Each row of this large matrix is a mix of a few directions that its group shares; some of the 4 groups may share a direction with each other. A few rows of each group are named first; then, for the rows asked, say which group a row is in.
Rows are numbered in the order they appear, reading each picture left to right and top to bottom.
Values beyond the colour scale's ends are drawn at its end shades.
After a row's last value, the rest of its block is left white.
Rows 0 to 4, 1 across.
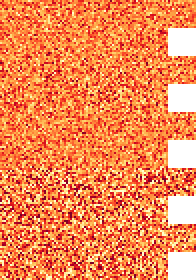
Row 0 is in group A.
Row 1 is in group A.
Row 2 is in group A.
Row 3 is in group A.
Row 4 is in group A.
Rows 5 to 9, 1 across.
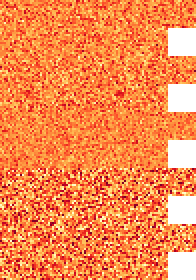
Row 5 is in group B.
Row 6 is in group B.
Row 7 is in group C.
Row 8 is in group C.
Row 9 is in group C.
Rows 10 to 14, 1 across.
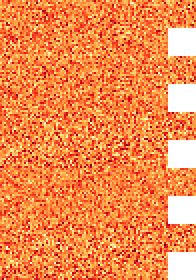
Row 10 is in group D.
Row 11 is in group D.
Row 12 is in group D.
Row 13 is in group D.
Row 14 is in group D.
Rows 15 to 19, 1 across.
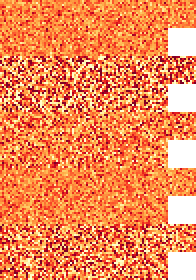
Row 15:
A
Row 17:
D
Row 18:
D
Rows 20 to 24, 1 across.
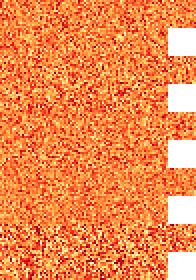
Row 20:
B
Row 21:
D
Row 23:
B
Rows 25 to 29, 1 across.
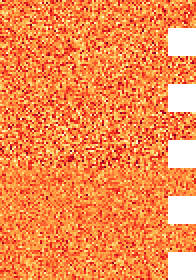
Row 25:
A
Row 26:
A
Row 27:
C
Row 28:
A
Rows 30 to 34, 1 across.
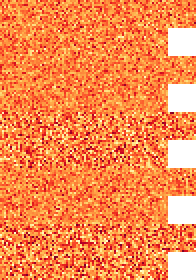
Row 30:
D
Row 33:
D
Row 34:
B
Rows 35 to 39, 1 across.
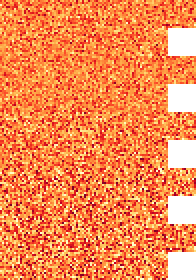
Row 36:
D
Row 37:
B
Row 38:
C
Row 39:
B
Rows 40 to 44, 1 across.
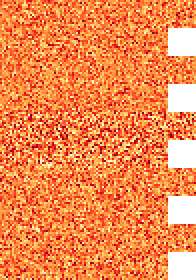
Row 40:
D
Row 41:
D
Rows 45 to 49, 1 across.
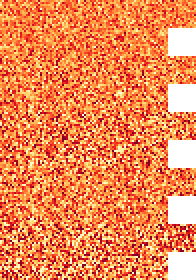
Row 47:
D
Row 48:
C
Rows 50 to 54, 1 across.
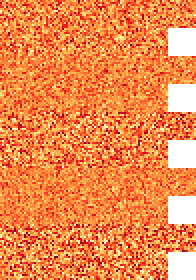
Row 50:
B
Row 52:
C
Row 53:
A
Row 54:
B
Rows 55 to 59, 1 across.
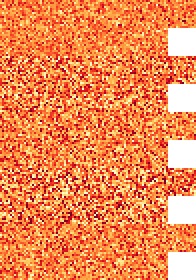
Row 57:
B
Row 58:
A
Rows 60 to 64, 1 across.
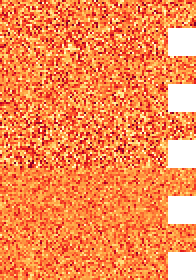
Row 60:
A
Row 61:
B
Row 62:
C
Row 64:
B
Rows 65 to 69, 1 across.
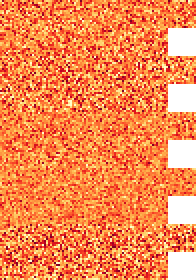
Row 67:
D
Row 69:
D
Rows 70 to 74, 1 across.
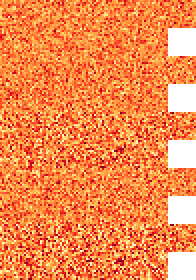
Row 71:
D
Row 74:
B
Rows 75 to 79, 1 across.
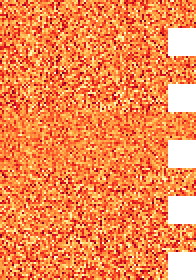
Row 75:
C
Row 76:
A
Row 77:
B
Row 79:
B
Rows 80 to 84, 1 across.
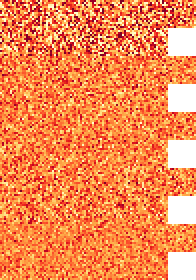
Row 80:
A
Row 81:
C
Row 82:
C
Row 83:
C
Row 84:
D
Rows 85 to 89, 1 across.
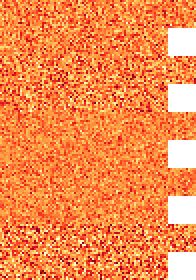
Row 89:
A
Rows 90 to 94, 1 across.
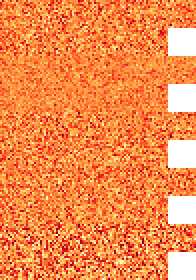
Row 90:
A
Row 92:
D
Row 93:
A
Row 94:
B
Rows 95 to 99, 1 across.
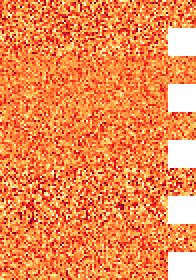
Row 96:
D
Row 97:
A
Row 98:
C
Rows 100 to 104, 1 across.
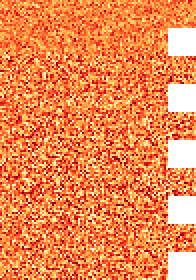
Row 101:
D
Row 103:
D
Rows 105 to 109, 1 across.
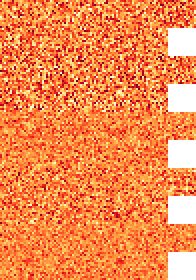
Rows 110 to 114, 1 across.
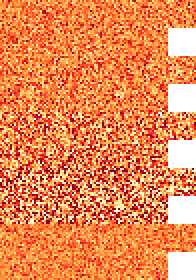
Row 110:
D
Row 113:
D
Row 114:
B
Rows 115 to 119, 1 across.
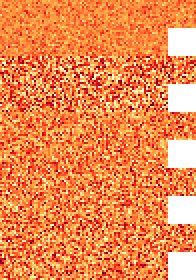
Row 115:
D
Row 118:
D
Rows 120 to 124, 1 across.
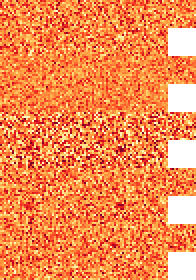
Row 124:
D
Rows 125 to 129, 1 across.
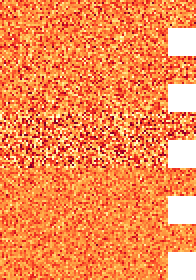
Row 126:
D
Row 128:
D
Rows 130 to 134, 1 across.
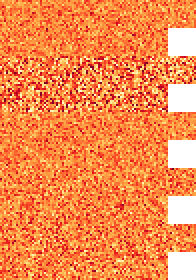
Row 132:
A
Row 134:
D
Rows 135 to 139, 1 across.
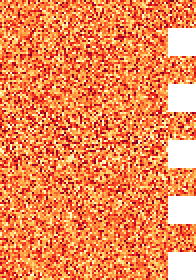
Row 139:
C
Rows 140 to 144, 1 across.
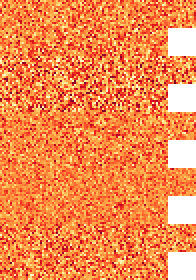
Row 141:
D
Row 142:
A
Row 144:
B
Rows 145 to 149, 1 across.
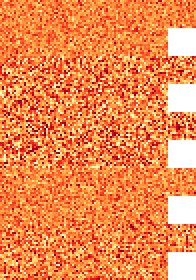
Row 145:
D
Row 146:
C
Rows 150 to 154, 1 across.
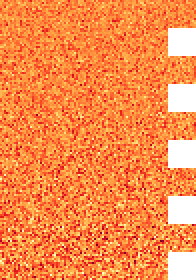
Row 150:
A
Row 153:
C
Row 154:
C
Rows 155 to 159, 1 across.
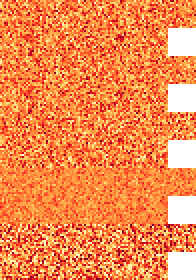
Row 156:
A
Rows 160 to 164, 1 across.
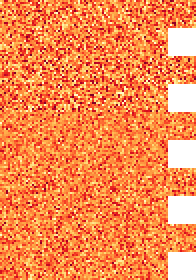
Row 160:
A
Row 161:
D
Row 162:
C
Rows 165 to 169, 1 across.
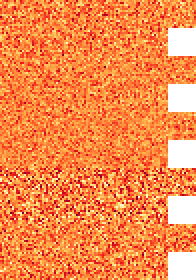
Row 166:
A
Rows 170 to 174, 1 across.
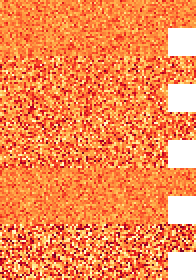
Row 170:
C
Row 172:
A
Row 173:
A
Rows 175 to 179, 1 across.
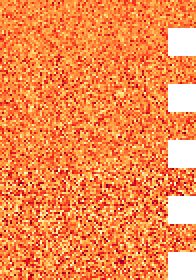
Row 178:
D
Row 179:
B
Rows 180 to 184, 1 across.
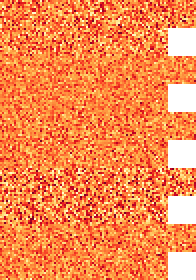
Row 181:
B
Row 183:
C
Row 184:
A
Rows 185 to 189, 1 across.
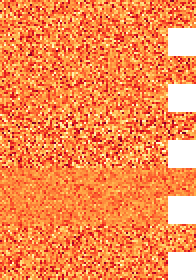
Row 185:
D
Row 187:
A
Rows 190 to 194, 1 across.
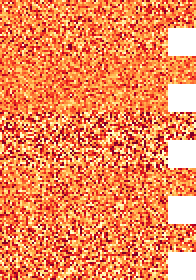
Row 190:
A
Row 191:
C
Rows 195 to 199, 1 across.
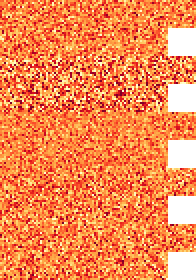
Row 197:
D
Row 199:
C
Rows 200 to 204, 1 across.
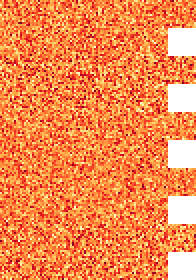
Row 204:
C
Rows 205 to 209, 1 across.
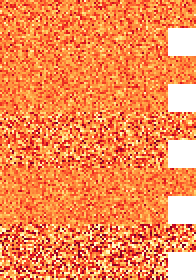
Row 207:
B
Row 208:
B
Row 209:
A
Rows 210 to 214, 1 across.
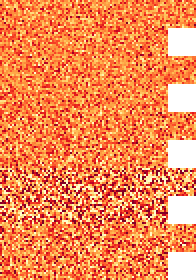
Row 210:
B
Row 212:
C
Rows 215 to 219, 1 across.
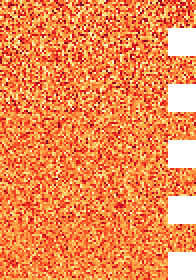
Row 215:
C
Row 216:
D
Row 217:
A
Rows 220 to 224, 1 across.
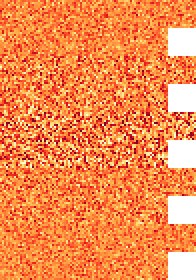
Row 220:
C
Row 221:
C
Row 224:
B
